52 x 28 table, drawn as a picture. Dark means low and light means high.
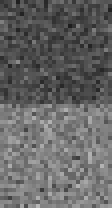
It is made of 2 by 1 panels. Panel 1,1: low, fine-grained. Panel 2,1: middling, fine-grained.
